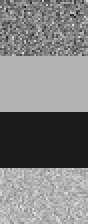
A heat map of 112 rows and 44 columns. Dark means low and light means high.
The table splits into 4 rows of 1 panel. Panel 1,1: middling, fine-grained, strong in contrast. Panel 2,1: high, flat. Panel 3,1: very low, flat. Panel 4,1: high, fine-grained.
